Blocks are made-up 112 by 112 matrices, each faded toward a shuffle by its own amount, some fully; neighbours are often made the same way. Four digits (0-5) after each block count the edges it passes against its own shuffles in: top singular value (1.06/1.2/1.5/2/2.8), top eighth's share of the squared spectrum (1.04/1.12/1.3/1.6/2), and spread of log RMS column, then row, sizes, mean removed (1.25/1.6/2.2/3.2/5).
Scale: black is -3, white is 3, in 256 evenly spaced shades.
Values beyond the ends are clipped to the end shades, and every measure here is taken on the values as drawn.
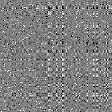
5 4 3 3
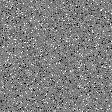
0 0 0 0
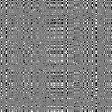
5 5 4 4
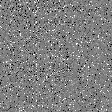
3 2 1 0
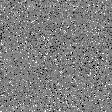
3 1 0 0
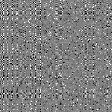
5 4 3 3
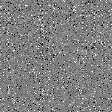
4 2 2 1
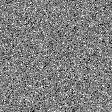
0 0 0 0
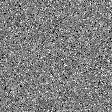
0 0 0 0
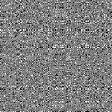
5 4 3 3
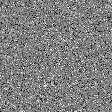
0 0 0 0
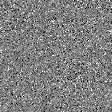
3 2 1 1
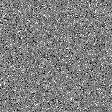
3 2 0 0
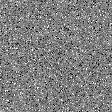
2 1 0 0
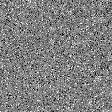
3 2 0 0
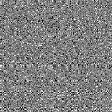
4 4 2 3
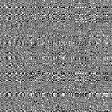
5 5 3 4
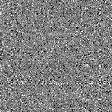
4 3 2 2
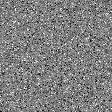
2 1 0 0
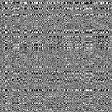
5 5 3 4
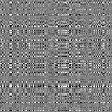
5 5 4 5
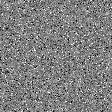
2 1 0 0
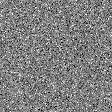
2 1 0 0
